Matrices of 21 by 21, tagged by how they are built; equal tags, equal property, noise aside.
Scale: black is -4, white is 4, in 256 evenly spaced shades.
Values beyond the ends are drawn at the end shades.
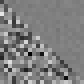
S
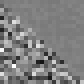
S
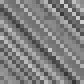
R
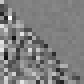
S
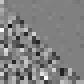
S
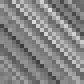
R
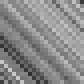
R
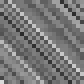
R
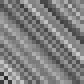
R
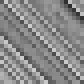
R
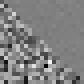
S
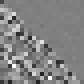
S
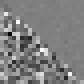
S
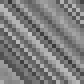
R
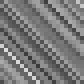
R
